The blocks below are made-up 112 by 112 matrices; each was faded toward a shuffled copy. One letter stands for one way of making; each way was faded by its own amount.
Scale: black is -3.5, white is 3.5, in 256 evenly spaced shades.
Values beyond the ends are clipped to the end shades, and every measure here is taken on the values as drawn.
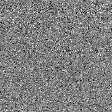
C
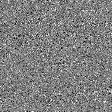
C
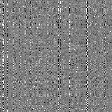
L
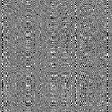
L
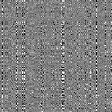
L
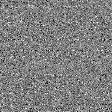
C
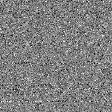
C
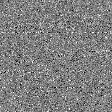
C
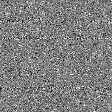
C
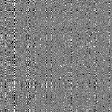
L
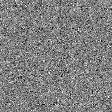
C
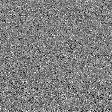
C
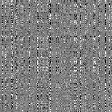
L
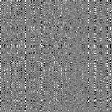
L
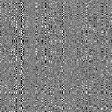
L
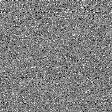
C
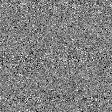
C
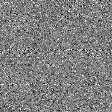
C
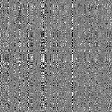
L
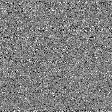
C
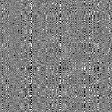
L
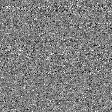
C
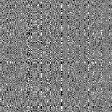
L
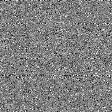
C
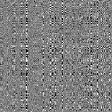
L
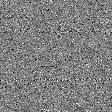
C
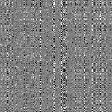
L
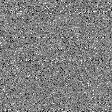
C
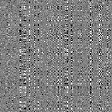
L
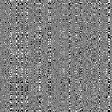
L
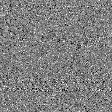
C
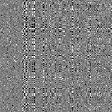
L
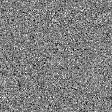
C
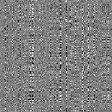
L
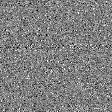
C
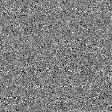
C
